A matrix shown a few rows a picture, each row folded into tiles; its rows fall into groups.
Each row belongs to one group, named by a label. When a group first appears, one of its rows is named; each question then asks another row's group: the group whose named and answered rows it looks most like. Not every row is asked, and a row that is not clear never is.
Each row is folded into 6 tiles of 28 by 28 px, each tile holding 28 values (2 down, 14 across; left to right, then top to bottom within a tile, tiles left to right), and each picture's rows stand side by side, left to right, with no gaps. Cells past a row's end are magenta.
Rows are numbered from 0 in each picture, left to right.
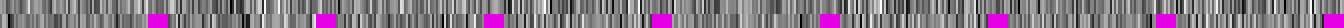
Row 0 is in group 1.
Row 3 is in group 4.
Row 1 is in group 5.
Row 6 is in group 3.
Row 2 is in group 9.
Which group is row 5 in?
4
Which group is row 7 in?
4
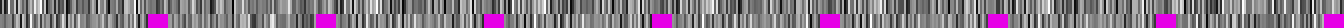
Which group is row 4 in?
4
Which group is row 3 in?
4
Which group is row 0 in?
4
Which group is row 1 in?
3
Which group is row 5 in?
4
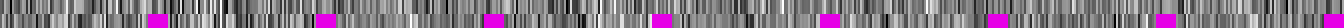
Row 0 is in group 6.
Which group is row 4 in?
5
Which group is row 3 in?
5
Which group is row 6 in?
9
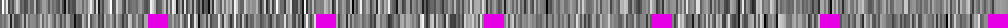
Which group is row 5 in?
9
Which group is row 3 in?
3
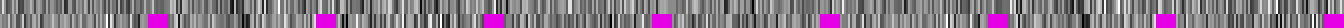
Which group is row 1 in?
5
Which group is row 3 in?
9
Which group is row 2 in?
6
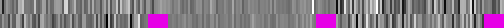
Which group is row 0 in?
9
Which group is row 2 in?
4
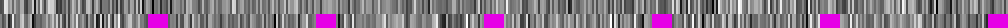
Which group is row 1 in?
9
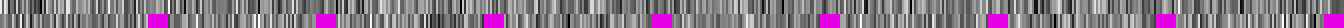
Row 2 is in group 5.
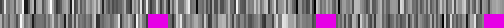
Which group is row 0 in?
6
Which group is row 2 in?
9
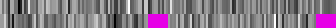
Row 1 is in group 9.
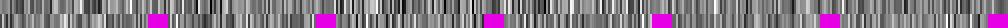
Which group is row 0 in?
6
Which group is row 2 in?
4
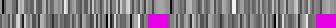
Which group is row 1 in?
9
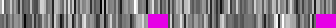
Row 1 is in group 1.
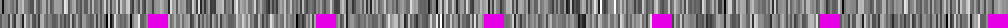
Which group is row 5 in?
9
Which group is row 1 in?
3
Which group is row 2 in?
6
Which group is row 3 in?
5
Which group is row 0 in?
9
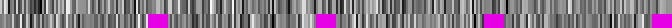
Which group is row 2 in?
4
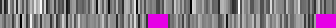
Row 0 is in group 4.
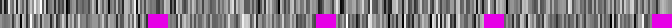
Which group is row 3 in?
9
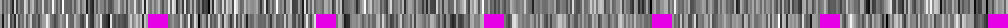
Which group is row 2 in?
1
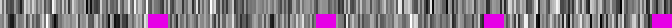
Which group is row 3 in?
6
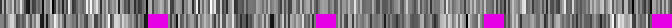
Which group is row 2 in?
1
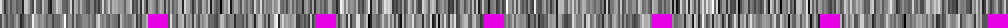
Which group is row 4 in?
4
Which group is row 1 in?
1
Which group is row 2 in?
6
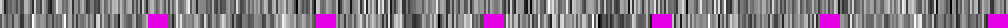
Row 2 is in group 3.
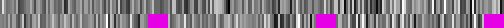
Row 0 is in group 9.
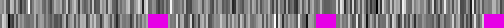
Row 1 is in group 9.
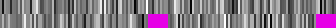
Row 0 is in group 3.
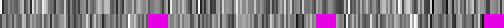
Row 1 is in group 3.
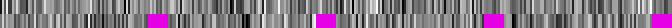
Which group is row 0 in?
5
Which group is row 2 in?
4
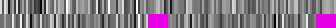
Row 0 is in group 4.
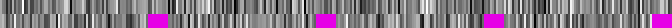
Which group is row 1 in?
4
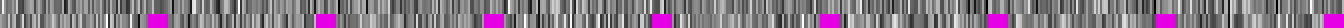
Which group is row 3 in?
6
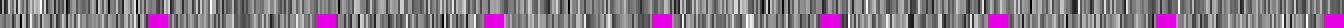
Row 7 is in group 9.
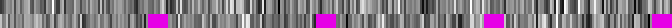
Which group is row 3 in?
3
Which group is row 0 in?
3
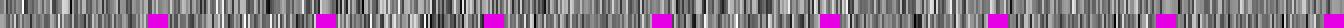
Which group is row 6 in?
9
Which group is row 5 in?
5
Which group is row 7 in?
9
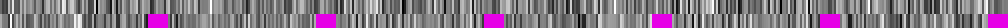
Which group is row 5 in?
1
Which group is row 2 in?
4
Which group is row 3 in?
5
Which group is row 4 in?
4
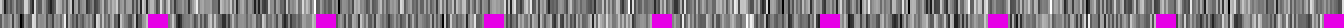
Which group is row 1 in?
1
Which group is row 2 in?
9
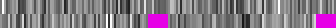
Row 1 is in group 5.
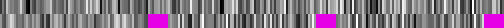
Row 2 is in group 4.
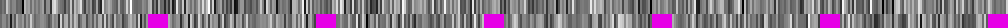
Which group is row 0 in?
6
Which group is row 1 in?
4
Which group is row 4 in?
6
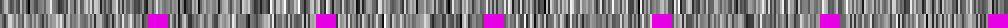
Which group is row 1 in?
6
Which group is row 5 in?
6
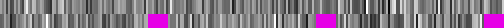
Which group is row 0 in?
1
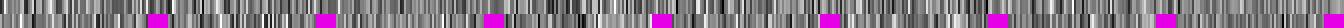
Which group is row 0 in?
6
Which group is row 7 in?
9
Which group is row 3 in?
5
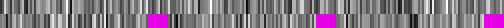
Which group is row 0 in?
6
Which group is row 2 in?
5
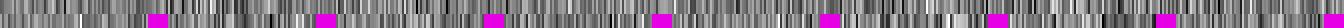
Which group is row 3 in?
9
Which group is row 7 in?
3
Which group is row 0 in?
3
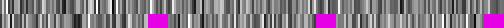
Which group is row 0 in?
5
